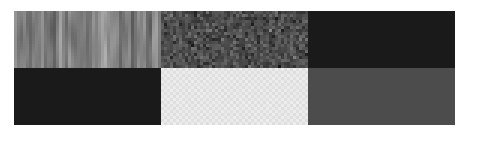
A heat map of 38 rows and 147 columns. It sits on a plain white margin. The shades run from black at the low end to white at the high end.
The table splits into 2 rows of 3 panels. Panel 1,1: middling, streaked downward. Panel 1,2: low, fine-grained. Panel 1,3: very low, flat. Panel 2,1: very low, flat. Panel 2,2: very high, checkered, faint in contrast. Panel 2,3: low, flat.
